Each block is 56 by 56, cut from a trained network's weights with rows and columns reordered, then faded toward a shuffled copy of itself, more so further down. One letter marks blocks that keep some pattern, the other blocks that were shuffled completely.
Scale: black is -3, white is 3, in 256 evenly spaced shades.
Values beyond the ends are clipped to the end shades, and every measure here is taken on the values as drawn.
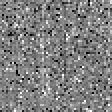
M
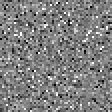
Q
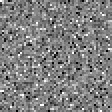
Q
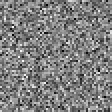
Q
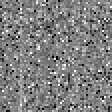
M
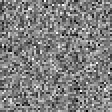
M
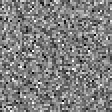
Q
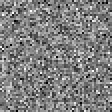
M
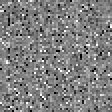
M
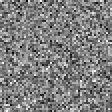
M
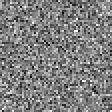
Q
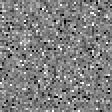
Q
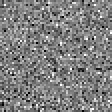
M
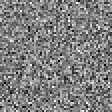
M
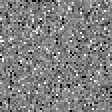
Q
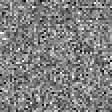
M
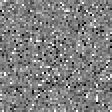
Q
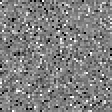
Q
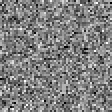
Q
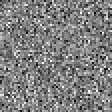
M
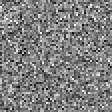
Q
